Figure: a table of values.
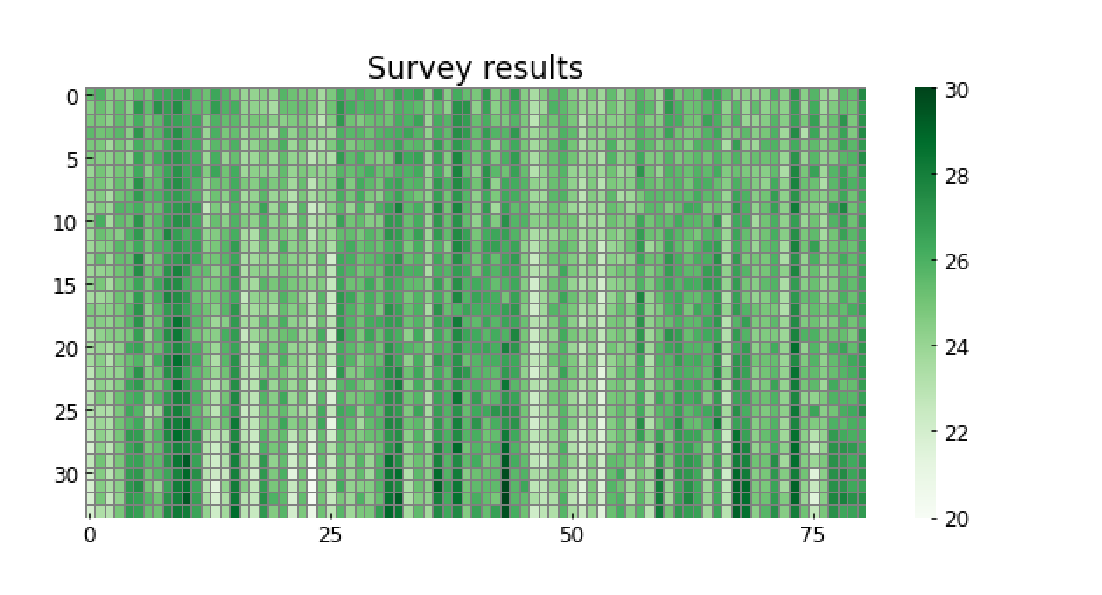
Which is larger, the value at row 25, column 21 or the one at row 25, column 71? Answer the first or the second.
the second
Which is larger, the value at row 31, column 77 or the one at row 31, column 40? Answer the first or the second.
the first
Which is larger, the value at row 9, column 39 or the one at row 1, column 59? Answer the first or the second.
the first
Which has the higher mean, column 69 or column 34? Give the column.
34
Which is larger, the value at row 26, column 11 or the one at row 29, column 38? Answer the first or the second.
the second
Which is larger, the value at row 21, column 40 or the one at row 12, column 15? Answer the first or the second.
the second
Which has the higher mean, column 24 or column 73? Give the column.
73
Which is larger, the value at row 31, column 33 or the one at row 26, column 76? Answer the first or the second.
the second
